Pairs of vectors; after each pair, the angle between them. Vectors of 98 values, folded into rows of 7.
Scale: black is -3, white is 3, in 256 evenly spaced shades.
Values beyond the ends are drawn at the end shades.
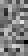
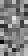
orthogonal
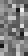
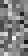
orthogonal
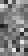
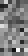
nearly opposite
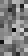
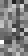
nearly opposite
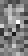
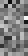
partly aligned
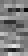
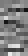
nearly parallel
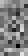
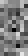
nearly parallel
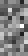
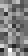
orthogonal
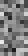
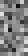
nearly parallel
